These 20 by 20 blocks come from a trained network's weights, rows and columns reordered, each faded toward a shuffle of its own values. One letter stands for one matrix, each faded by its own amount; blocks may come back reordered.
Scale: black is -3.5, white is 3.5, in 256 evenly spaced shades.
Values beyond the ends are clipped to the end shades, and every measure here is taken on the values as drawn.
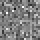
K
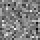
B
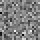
B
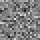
B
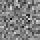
B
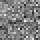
B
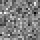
B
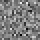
B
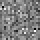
K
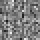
K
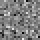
K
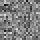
B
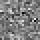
K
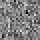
K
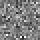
B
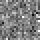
K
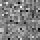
K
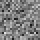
B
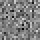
B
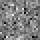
K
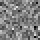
B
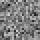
B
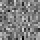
B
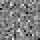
K
